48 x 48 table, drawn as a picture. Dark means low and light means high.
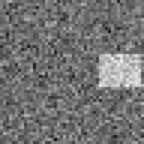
There are no regular stripes. The middle right is the ninth with the highest average. In the middle right lies a patch that is higher than the rest.
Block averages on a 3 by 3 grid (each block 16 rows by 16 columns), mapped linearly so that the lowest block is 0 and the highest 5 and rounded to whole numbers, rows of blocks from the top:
0 0 0 | 0 0 5 | 0 0 0
